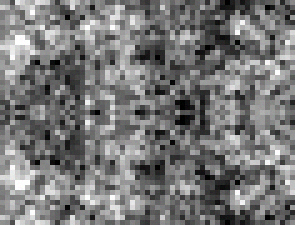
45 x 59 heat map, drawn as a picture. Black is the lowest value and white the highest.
Mirror symmetry: top to bottom. Slope: none. Seam: none. Grain: blotchy. Histogram: bell-shaped.
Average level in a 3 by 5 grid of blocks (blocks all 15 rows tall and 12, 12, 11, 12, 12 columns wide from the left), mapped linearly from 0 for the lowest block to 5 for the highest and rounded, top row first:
5 3 2 0 3
1 2 2 1 3
5 3 2 0 3
